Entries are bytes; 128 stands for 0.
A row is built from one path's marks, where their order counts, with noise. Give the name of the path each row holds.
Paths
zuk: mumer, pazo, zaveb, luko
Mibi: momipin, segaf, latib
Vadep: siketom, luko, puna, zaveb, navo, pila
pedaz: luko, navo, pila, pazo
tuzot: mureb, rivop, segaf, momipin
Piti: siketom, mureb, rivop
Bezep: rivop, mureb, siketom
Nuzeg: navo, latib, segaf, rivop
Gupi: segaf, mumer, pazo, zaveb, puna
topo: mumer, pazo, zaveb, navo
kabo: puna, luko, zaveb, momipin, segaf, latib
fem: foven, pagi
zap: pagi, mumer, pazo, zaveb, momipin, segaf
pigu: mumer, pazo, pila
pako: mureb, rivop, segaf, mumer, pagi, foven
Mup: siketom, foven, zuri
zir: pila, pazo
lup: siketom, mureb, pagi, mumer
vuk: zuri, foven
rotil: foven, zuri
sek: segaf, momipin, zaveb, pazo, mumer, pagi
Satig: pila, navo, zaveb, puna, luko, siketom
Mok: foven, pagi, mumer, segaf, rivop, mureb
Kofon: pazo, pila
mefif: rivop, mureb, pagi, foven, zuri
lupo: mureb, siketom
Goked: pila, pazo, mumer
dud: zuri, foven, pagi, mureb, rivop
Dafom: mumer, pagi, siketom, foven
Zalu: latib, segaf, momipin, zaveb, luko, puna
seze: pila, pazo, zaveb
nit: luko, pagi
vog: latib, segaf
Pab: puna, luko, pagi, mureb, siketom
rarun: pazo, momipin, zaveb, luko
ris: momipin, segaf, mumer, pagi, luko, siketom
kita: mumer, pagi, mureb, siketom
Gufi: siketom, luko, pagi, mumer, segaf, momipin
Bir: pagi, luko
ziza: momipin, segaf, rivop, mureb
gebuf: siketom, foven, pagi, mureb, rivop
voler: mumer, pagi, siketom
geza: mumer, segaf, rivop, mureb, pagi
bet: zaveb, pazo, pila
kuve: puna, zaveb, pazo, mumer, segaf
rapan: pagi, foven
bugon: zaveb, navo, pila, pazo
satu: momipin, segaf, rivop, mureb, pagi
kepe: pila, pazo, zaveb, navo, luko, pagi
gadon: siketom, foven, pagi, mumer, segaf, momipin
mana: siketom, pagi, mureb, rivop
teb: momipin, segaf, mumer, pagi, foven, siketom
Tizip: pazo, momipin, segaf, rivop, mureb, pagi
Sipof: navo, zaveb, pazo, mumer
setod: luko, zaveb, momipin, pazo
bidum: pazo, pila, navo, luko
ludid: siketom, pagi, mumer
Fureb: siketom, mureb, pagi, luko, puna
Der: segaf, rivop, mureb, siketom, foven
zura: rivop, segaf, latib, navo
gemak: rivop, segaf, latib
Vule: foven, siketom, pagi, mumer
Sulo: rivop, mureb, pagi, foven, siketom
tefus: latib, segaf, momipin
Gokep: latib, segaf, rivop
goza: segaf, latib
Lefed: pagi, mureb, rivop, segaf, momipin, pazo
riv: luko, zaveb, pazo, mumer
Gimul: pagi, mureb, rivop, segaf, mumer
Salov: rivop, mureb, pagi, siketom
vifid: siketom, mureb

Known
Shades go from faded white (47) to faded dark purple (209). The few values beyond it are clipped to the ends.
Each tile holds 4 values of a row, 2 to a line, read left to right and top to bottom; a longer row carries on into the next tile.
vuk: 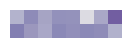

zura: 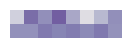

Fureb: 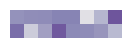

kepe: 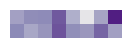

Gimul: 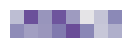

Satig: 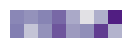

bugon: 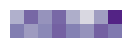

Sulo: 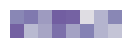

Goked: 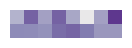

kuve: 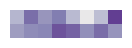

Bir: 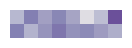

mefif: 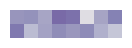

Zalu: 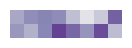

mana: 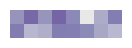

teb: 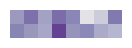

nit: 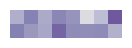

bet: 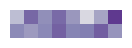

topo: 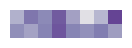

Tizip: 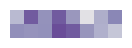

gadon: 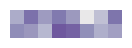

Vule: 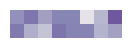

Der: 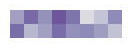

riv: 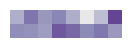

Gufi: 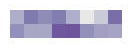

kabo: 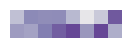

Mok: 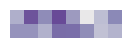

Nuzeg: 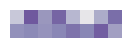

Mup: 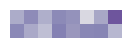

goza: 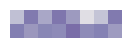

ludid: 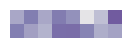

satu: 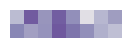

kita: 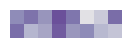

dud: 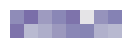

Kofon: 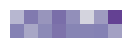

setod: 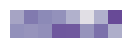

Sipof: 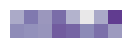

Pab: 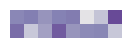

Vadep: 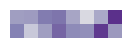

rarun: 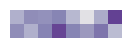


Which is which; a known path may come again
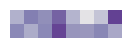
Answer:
zuk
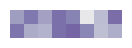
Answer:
lup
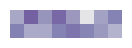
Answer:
Piti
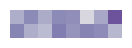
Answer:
Mup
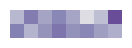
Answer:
Bir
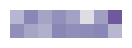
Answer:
rotil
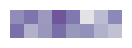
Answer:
Salov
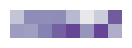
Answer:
kabo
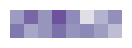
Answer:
Bezep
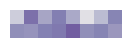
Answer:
Mibi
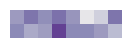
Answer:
ris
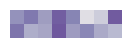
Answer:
voler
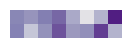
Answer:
Satig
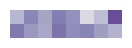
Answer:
rapan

